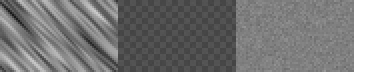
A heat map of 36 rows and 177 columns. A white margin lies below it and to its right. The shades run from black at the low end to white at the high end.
It is made of 1 by 3 panels. Panel 1,1: middling, slanting down to the right, strong in contrast. Panel 1,2: low, checkered, faint in contrast. Panel 1,3: middling, fine-grained, faint in contrast.
